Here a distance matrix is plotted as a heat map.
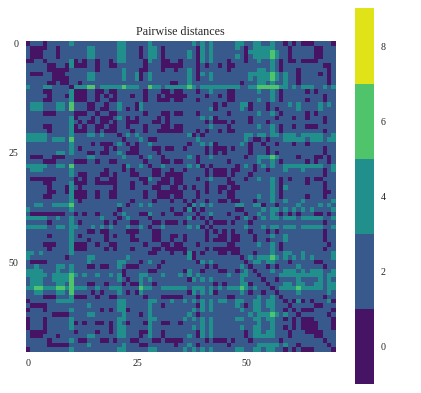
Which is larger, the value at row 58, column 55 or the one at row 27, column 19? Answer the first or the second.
the first
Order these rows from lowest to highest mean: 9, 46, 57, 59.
46, 9, 57, 59
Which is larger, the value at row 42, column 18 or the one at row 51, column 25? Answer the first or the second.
the first
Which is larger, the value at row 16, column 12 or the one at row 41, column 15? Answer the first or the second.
the second
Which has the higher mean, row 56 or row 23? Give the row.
56
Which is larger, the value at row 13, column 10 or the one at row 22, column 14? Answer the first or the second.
the first
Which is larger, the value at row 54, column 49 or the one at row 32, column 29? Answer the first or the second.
the first
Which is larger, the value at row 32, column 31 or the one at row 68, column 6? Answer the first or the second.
the second
